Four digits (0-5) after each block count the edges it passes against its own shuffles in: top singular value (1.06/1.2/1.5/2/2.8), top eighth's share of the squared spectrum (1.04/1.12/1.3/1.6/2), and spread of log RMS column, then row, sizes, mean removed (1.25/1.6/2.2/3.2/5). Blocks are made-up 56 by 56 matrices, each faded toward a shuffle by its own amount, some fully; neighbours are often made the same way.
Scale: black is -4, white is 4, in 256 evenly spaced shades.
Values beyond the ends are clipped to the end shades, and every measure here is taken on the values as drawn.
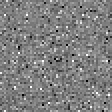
3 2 1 0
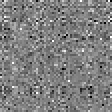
4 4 2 2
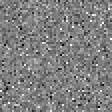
2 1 0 0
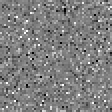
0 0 0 0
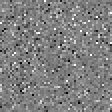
2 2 0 0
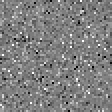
1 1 0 0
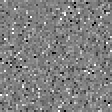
1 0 0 0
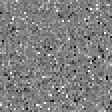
2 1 0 0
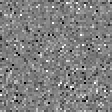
3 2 1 1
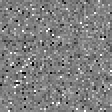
1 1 0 0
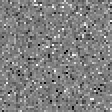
0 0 0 0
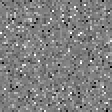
0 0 0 0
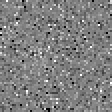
0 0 0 0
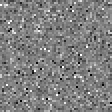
0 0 0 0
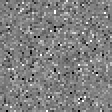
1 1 0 0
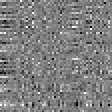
4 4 3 3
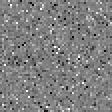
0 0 0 0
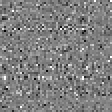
4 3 1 2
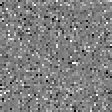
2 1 0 0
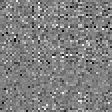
4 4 2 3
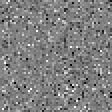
3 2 1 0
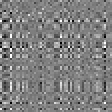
5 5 3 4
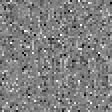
2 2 1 0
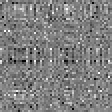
4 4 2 2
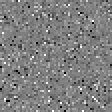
2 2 0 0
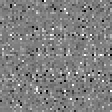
3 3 1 2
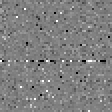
3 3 0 1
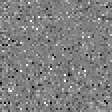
2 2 0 1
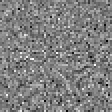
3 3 1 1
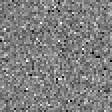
2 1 0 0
